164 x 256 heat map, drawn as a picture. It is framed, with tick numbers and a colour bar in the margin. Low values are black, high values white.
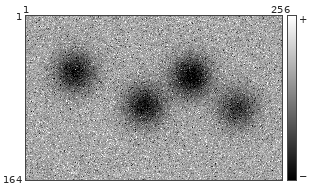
There are no regular stripes. There is no overall slope. Four dips sink into the field. The halves do not mirror each other. The ninth with the lowest average is the centre.
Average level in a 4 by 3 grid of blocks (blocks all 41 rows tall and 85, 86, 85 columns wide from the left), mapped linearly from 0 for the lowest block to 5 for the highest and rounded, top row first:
4 5 5 / 1 0 2 / 5 1 2 / 5 5 5
